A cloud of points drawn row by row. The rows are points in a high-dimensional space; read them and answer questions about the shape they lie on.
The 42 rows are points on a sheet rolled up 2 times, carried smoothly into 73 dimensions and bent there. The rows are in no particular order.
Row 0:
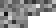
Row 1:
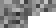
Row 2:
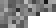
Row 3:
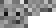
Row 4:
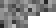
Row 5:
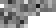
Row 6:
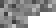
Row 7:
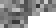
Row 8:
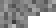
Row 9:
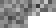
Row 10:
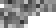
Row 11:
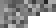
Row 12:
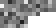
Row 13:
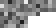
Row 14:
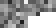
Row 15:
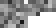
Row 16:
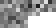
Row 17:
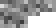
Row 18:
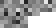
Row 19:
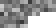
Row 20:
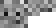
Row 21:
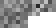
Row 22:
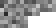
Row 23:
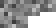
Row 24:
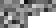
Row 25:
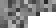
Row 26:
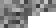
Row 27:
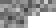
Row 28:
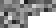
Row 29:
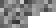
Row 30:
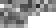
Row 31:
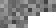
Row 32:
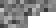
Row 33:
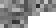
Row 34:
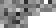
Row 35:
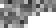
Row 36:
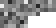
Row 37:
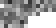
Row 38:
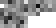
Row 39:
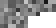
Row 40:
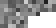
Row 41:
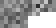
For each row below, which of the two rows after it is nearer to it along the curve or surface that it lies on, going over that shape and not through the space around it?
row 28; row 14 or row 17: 14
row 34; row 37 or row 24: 24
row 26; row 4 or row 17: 17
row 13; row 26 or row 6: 6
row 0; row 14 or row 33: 14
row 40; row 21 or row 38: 38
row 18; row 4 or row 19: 4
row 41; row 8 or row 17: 17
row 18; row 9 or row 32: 32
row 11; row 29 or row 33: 29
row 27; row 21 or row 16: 21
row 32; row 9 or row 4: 4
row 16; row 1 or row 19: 1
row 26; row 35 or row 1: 1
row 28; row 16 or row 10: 16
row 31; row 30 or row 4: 4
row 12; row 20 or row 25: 25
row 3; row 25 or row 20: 20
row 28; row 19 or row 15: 15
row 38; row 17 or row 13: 13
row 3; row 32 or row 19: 32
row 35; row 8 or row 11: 11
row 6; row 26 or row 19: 26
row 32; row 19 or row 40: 40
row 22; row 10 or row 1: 1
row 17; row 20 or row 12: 12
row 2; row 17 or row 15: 15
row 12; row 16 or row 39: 39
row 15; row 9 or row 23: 23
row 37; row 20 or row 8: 20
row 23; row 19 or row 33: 33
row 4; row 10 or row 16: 10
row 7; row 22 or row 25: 22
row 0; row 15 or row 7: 15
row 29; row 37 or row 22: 22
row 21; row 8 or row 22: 22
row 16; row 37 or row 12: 37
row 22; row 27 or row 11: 11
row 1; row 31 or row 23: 23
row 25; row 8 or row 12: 12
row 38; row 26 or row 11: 11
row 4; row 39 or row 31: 39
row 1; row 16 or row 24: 16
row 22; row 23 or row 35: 23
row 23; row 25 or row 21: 25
